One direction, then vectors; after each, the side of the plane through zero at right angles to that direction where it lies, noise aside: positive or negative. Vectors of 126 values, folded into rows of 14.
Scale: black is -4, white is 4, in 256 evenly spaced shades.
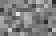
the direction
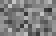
positive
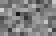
negative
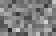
negative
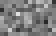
positive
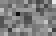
negative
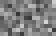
negative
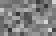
negative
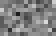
negative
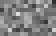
positive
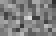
positive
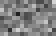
negative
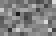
negative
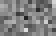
negative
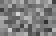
positive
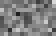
negative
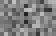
negative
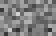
positive
